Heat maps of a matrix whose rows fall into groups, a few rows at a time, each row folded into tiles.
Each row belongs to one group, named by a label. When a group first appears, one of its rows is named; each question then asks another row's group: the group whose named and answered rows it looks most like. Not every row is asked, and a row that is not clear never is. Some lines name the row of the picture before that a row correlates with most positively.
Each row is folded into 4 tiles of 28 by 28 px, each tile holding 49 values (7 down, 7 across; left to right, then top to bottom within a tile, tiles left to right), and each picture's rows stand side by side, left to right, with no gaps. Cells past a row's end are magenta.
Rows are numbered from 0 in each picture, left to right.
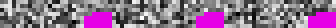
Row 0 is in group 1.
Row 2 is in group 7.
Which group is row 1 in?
1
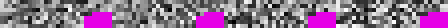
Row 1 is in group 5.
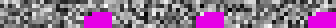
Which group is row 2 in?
5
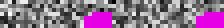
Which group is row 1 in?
1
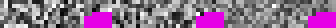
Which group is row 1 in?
1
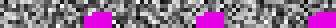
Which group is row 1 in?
1
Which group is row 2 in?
5
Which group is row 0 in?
5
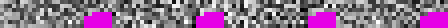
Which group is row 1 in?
5
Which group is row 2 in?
5
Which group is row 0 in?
5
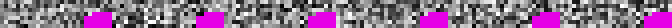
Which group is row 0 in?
5
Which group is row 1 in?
7
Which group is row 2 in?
5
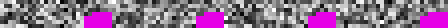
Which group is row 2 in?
7
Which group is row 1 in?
7
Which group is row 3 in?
1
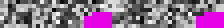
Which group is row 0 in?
7
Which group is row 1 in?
7
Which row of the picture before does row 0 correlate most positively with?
1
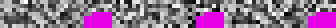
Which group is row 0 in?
1
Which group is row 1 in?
5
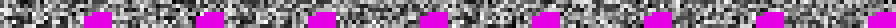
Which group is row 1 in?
5
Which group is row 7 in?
1
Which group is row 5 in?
5
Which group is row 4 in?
7
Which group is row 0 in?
7
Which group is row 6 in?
7
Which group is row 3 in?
1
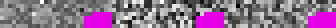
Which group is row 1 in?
5
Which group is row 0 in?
7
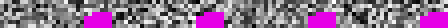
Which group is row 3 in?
7
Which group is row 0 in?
5
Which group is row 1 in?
7
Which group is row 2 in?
7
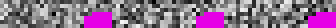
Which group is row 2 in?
1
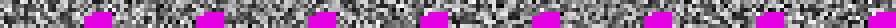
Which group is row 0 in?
1
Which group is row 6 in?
1
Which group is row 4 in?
1
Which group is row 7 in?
5
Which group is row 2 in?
1
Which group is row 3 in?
5
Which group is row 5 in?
5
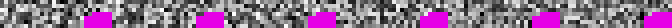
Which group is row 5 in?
5
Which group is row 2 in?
1
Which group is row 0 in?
7
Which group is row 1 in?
7
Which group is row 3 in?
5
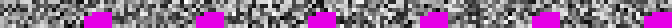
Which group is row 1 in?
1
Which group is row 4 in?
7
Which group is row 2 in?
1
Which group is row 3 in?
1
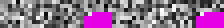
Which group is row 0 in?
5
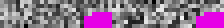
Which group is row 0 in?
5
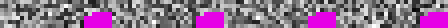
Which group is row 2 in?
1
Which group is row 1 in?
5
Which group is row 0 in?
5
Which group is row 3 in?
5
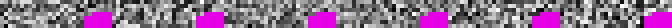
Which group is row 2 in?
1
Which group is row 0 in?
5
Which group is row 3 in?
5
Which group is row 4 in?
7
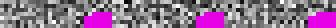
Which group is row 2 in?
5
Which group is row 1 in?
5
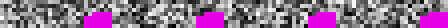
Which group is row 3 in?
7
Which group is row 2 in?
7
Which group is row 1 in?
7
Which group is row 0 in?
5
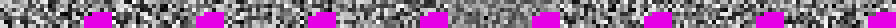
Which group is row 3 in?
5
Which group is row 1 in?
1
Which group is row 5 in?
1
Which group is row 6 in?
1
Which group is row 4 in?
7
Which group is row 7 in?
1
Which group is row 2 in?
5
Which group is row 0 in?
1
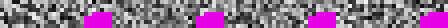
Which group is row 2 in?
1
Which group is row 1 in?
5
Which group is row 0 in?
1
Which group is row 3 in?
5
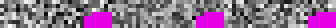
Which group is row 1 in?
1
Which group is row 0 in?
5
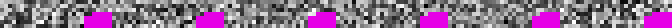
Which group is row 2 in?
5
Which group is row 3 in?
5
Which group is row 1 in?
1
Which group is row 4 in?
5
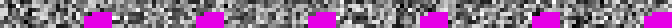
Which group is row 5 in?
7
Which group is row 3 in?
7
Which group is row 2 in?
7
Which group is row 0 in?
7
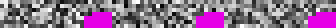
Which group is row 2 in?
1
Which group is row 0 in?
7
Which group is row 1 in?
1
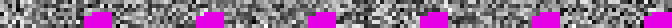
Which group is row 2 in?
1
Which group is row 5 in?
5
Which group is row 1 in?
5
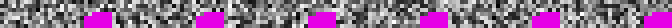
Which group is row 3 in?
7
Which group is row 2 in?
7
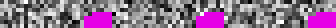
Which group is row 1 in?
5
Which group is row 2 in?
7
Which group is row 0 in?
1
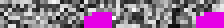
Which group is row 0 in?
5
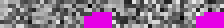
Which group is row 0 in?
7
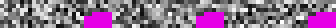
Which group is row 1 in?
7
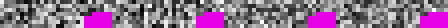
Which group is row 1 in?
7
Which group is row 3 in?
7
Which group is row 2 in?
1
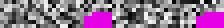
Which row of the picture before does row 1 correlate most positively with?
3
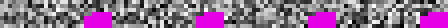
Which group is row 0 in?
1
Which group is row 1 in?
1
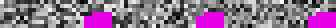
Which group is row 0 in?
7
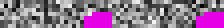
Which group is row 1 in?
5
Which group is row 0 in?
5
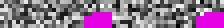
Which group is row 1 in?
5
